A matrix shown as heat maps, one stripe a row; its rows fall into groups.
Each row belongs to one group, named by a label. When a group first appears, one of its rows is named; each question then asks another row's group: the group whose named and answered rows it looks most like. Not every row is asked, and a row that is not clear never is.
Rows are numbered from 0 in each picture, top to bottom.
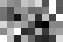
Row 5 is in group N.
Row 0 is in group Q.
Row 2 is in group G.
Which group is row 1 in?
Q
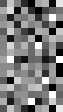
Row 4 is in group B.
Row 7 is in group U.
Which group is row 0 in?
B
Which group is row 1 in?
N
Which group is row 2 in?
Q
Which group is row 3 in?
U
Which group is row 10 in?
U
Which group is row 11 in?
G
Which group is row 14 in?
Q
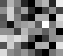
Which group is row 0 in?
B
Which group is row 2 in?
B
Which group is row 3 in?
G
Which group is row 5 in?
N
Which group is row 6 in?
B
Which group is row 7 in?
N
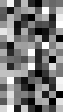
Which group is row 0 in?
N
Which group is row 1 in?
G
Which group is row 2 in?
B
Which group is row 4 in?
N
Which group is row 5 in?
U
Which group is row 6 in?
G
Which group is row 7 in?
Q
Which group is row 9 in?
Q
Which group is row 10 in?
N
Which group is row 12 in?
B
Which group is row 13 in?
U
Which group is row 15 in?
N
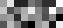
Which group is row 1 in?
Q
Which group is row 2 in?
U
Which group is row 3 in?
B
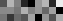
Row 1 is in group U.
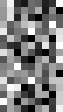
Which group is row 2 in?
N
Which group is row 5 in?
B
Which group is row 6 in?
G
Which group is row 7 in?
N
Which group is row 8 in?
B
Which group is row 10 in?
U
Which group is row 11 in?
Q
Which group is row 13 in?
B
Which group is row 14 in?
N
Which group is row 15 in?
B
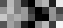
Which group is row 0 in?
B
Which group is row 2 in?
N
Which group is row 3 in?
B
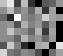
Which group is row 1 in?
U
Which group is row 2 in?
G
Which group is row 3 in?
U
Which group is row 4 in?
U
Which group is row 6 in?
B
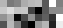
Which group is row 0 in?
Q
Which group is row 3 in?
B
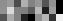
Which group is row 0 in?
U
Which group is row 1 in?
U
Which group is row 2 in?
B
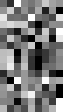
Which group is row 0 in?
G
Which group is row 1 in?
U
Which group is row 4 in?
G
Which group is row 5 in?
B
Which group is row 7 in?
N
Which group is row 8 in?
N
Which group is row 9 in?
N
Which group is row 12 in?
U
